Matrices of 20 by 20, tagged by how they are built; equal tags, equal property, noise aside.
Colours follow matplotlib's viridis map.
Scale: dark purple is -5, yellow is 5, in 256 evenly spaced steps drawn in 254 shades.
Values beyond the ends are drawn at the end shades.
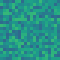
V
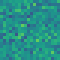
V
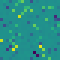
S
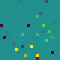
S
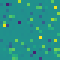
S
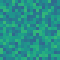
V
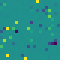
S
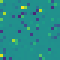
S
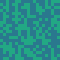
V
